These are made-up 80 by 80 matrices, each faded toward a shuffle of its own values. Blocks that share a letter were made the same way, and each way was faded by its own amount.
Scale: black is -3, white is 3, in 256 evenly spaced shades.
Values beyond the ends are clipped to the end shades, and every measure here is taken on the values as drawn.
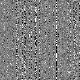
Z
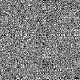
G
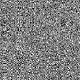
G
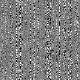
Z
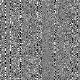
Z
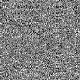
G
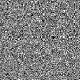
G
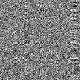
G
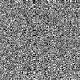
G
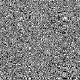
G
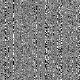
Z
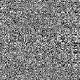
G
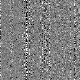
Z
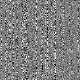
Z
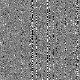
Z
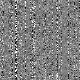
Z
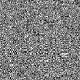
G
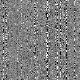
Z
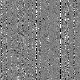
Z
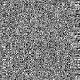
G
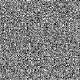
G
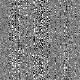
Z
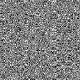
G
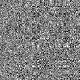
G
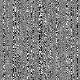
Z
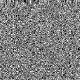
G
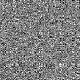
G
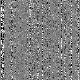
Z
